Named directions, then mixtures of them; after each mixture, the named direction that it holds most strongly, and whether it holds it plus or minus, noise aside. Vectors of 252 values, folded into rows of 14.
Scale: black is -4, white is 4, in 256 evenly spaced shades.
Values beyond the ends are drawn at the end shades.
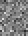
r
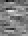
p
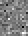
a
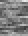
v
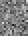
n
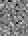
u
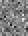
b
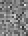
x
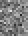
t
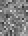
n, minus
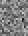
r, minus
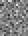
u, minus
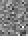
x, minus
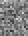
x, minus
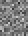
r, plus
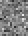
b, plus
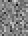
u, plus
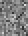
x, plus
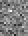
t, plus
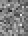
t, minus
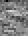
p, plus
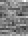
v, plus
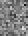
x, minus
